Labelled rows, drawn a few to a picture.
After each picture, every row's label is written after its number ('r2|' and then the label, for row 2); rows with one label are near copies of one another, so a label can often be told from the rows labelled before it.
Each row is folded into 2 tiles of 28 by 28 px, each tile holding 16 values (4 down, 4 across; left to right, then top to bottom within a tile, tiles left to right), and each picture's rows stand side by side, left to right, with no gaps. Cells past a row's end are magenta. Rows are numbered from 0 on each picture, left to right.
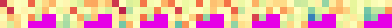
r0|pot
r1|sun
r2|pot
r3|pot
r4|pot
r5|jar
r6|jar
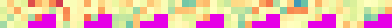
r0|sun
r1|pot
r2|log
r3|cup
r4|log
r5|cup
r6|jar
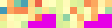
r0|cup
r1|sun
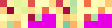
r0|pot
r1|pot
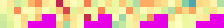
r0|sun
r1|pot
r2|sun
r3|cup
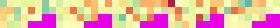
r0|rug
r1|sun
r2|sun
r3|pot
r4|cup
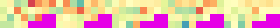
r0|sun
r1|cup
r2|log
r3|log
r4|log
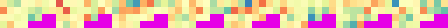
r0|jar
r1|pot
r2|cup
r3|rug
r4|cup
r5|jar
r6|log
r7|rug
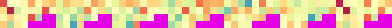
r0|pot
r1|log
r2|log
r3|sun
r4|cup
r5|jar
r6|pot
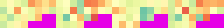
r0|sun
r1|sun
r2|jar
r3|sun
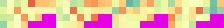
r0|sun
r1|sun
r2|cup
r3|rug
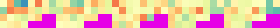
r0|cup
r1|cup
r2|pot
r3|rug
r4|rug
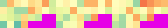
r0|log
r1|sun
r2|sun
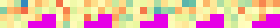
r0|cup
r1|pot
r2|rug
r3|cup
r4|sun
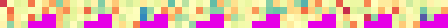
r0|pot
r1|rug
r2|jar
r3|rug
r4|rug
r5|cup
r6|pot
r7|jar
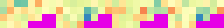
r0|cup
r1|jar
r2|rug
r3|jar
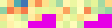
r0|cup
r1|rug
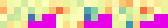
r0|jar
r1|jar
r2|log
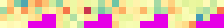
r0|cup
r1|rug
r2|rug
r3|jar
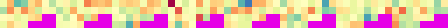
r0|cup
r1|sun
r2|log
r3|pot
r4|cup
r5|rug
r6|jar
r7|rug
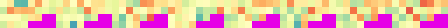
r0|cup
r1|log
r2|sun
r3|jar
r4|sun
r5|log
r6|sun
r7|sun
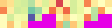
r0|jar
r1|pot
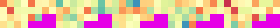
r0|pot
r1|rug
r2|cup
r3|log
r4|pot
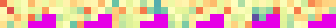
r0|pot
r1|log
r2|rug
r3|log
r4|jar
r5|sun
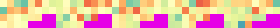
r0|cup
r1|sun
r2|cup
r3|sun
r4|log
